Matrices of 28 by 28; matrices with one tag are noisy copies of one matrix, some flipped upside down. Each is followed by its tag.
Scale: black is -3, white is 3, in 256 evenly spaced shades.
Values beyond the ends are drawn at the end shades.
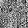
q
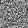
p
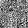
q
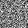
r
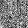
q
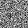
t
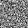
p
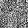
q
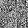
q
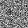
t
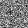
t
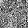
q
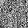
q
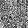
q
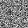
t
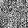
q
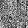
q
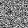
t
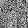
q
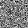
t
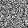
r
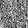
q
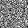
r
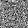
p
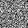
r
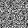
r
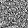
p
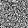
p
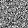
p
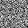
r
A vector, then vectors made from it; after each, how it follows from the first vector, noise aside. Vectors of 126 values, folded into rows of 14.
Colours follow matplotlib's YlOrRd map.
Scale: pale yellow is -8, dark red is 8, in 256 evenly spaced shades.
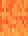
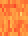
wrapped around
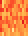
scaled up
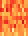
scaled up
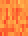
wrapped around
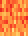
scaled up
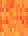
copied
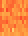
copied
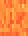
wrapped around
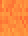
shrunk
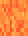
wrapped around
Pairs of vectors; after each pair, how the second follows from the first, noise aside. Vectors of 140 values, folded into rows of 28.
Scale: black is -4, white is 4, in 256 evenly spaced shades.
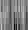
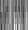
negated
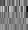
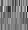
sign-scrambled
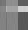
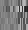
sign-scrambled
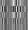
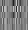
negated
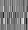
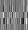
negated
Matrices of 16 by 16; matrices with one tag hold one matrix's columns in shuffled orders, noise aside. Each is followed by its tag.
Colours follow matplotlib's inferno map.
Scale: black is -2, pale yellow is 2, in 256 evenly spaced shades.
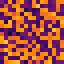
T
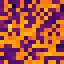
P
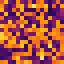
P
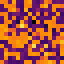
P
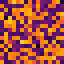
T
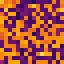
P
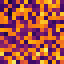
T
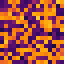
T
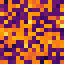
P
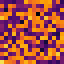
T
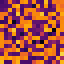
T
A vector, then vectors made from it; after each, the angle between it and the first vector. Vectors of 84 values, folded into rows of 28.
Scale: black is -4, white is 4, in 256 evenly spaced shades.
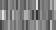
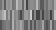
partly aligned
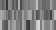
partly aligned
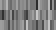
nearly opposite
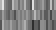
orthogonal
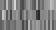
partly aligned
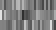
orthogonal
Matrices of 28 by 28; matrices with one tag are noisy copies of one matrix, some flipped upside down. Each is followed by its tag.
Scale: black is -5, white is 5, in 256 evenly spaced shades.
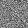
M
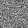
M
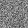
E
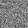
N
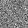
E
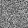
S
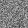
E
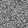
M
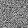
M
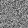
N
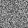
S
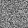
S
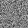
N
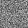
S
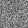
S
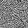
M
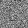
M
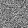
M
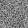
E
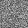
S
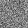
E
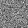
M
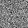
S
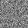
N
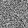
M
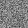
E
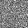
S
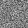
M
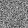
E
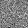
S
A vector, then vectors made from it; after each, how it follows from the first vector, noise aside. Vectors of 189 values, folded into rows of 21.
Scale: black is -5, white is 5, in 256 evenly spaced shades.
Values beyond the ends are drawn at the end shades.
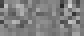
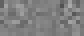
shrunk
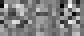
scaled up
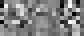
scaled up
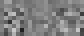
reversed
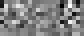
scaled up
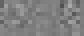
shrunk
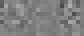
shrunk
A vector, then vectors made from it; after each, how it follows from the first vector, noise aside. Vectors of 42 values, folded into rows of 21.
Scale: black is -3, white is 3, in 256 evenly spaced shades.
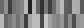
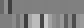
partly zeroed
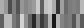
reversed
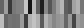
copied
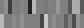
partly zeroed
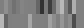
partly zeroed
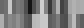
sign-scrambled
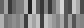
copied
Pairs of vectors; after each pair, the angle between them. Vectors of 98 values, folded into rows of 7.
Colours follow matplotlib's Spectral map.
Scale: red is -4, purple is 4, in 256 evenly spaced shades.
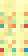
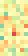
partly aligned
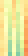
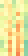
nearly opposite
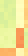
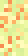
orthogonal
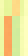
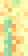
nearly opposite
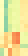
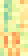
nearly parallel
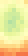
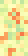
orthogonal
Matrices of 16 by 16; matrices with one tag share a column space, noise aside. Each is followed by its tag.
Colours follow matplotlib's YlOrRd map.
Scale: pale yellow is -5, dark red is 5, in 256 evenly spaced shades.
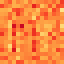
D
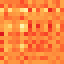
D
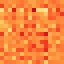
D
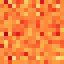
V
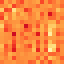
D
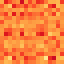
V
